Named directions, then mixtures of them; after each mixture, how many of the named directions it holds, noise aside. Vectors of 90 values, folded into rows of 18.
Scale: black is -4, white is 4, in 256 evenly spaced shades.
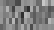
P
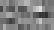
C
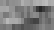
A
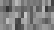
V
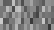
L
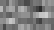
one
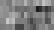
two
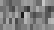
three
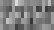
two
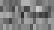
two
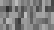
one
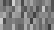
two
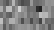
two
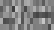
two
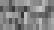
three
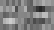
three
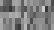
three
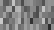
one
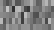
two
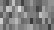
two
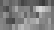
one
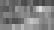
one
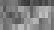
two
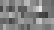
one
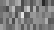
one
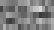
one
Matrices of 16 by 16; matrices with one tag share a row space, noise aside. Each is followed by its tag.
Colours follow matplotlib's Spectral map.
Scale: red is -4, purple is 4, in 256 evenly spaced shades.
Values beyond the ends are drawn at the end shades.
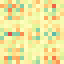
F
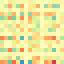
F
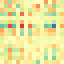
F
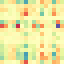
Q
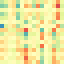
Q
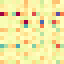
Q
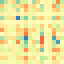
Q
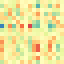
F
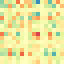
F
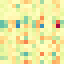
Q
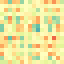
F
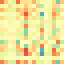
Q
